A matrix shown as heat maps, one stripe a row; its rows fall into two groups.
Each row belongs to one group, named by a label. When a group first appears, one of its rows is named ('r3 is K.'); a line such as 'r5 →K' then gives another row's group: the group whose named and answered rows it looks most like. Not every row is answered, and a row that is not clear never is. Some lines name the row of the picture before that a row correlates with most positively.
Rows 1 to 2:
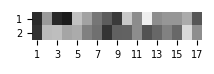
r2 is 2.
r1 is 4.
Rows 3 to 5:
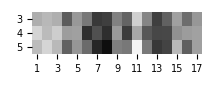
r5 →2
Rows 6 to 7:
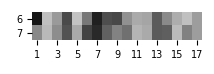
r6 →2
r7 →2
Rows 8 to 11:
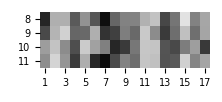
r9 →2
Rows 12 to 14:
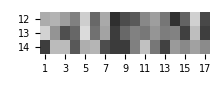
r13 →4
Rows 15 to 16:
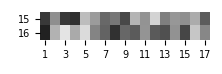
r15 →4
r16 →2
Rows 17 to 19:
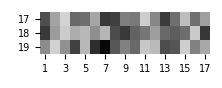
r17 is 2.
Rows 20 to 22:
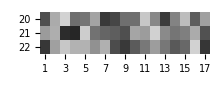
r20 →2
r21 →4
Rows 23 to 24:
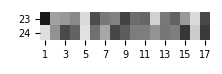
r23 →4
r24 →4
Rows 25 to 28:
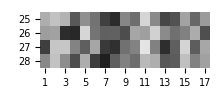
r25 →2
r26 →4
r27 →2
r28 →2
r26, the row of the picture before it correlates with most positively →24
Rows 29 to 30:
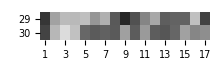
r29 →4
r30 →2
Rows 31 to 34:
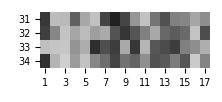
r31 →2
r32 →4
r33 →2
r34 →2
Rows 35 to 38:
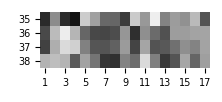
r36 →2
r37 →2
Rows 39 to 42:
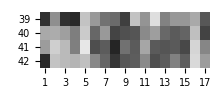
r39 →4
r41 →2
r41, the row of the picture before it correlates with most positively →38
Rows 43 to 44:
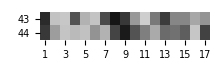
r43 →2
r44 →4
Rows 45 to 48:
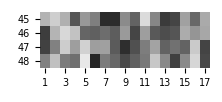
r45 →2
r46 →2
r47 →4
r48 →4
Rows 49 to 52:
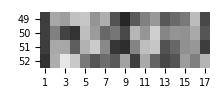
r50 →4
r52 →2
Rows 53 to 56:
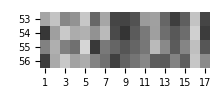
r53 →4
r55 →4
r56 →2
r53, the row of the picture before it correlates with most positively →49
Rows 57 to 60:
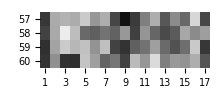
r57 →4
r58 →2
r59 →4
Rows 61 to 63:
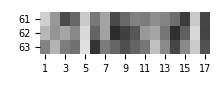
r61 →4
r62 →4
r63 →4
